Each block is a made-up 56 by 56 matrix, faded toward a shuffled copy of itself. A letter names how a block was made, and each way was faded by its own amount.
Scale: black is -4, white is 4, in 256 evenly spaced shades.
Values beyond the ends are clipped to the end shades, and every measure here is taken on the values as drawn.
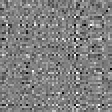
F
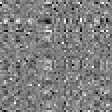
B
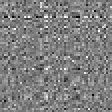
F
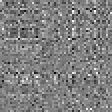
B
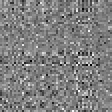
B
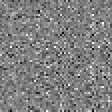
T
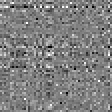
F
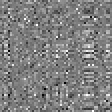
B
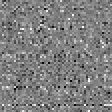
T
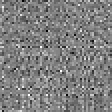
B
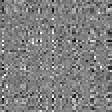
F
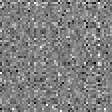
B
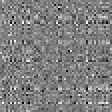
F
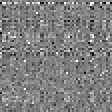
F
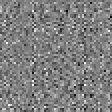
B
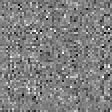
T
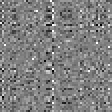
F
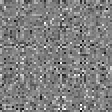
B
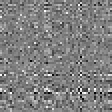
F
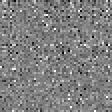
T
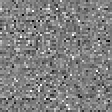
T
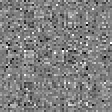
T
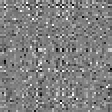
B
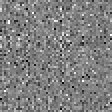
T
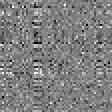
B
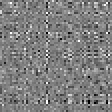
F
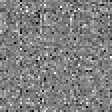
T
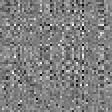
F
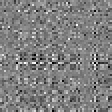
F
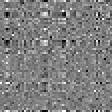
F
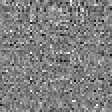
T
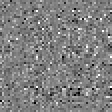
T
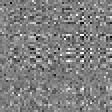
F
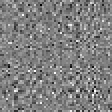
B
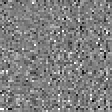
T
